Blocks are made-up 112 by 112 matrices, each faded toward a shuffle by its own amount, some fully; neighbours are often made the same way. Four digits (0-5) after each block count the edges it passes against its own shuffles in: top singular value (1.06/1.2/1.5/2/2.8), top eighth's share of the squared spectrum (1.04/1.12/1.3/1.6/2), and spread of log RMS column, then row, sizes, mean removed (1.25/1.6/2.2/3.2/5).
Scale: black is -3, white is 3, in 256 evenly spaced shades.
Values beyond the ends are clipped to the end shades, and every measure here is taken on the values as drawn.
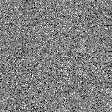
3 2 0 1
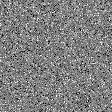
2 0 0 0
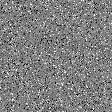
0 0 0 0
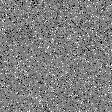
0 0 0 0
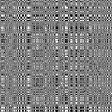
5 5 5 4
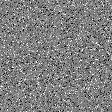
0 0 0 0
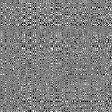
5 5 4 4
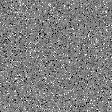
3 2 1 0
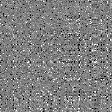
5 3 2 3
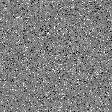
2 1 0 0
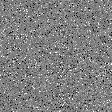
2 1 0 0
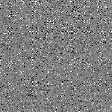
4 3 2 2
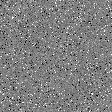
0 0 0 0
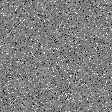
0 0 0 0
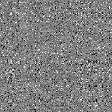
4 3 2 2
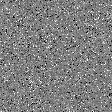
2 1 0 0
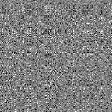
5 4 3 3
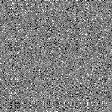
4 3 2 2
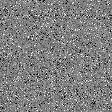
3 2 0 1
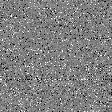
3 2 0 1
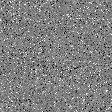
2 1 0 0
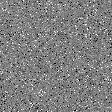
2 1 0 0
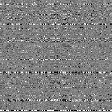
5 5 2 4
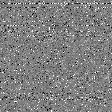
3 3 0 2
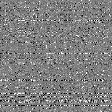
4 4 1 3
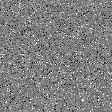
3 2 0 1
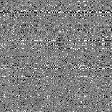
4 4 2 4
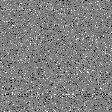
2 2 0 1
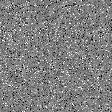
2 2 0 1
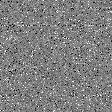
2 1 0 1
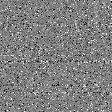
2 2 0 2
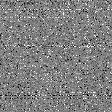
3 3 0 2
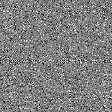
3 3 1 3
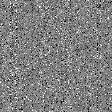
1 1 3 0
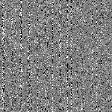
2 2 4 0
